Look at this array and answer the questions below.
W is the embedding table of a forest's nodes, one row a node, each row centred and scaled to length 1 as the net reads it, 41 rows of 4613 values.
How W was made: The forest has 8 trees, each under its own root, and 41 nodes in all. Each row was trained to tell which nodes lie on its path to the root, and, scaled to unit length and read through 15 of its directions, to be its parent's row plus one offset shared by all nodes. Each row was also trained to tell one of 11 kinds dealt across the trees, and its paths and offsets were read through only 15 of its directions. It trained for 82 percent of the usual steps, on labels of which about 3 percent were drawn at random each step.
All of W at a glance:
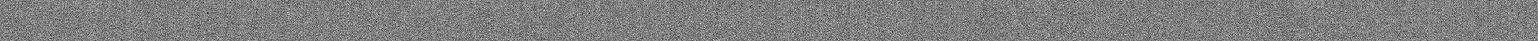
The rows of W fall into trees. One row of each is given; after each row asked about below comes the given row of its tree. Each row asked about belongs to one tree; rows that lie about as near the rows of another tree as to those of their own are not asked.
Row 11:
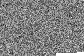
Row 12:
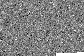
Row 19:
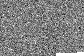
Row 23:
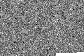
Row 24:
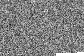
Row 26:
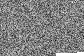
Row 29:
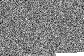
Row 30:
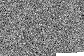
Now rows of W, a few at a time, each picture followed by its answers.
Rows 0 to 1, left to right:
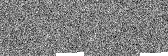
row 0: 29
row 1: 30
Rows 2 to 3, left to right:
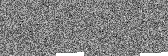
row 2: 11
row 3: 11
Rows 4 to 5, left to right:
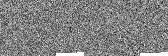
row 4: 30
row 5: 24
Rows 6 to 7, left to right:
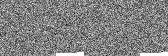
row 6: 29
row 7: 24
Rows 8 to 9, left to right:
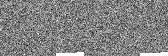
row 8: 12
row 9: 23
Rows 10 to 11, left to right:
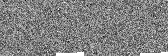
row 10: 30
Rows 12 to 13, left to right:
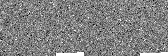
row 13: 12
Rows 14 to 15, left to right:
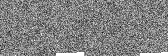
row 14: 23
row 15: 11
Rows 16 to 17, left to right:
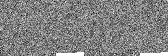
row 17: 23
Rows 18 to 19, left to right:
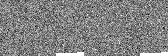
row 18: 26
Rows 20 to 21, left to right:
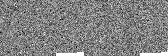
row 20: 12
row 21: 26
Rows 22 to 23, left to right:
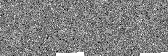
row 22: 30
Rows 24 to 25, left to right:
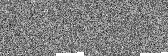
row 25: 19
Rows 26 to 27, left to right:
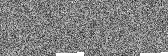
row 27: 23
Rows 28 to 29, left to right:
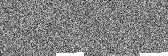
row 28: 12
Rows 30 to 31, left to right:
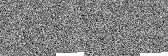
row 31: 11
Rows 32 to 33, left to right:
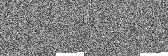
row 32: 23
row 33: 12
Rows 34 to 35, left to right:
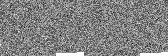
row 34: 29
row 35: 24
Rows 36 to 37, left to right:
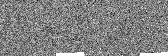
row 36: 12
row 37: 30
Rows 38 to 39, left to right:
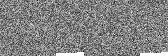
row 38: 24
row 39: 19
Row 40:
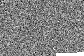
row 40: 11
